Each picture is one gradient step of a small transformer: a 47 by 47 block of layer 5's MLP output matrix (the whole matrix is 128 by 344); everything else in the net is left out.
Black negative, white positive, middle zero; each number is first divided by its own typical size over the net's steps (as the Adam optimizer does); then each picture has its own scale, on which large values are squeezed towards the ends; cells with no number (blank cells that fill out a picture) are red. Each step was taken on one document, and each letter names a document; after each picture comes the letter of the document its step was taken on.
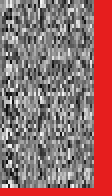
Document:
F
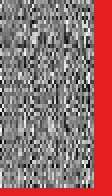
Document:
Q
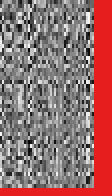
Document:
Q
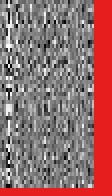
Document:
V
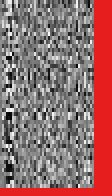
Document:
F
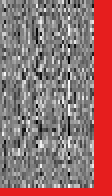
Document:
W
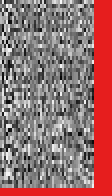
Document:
F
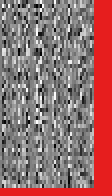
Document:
W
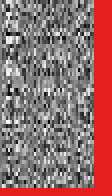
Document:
F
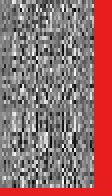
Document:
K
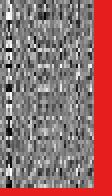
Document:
V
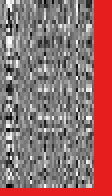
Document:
V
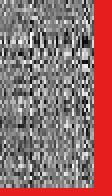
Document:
Q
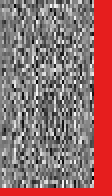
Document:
K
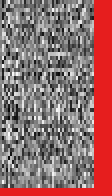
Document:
F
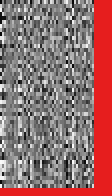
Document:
Q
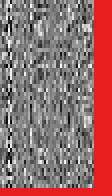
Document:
V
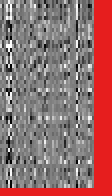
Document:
V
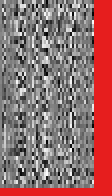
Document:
K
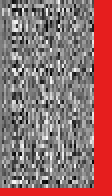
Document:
K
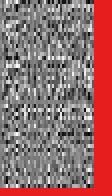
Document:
F
